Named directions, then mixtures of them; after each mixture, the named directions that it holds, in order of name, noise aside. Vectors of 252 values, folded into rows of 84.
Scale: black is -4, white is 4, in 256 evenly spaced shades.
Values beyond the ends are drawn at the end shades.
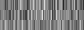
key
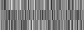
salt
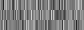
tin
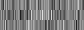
key, tin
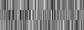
key, salt, tin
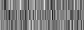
key, salt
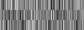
salt, tin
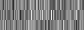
key, tin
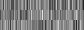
key, salt, tin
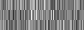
key, salt, tin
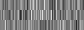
key, tin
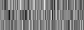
key, salt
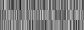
salt, tin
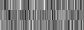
key, salt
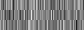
key, salt, tin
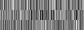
key, salt, tin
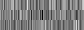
key, salt, tin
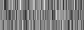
key, salt, tin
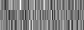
key, salt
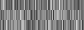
salt, tin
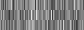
key, salt, tin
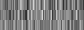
key
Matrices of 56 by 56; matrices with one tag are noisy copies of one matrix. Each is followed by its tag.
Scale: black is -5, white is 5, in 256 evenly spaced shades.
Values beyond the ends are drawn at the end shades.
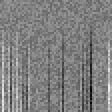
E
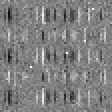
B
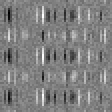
B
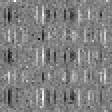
B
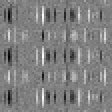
B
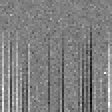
E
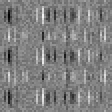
B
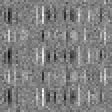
B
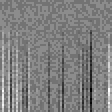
E
